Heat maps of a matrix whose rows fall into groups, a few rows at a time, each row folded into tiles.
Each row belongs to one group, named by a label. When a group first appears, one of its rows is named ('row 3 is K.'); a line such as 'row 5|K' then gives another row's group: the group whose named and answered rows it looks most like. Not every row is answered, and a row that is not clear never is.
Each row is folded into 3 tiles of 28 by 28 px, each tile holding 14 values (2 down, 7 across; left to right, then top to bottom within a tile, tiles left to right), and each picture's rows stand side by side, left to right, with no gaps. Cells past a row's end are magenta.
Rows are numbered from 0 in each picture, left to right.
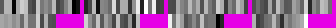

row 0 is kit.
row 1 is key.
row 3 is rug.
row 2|key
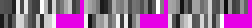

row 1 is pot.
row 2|pot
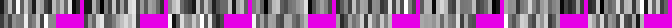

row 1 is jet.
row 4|rug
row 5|kit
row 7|key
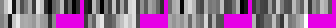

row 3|rug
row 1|jet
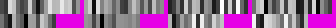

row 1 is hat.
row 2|rug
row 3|pot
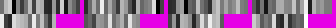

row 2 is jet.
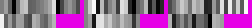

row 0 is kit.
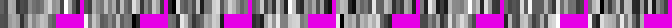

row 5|jet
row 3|rug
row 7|pot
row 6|rug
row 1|key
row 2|jet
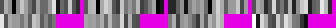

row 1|kit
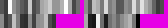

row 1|jet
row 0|jet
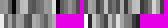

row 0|kit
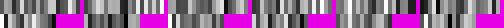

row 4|jet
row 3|key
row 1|hat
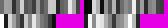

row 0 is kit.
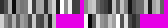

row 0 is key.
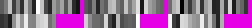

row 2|pot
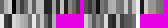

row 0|pot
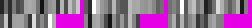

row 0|hat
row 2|hat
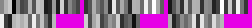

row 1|key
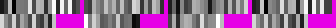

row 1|key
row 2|hat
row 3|key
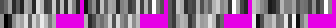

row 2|jet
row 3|pot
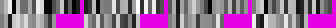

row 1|key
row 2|hat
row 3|pot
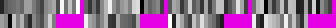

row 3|pot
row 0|hat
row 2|kit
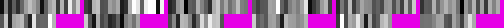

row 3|rug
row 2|jet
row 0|hat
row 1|hat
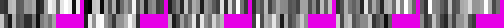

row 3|hat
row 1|jet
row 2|rug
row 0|hat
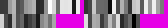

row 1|key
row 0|hat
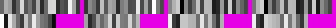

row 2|pot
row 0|kit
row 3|pot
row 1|rug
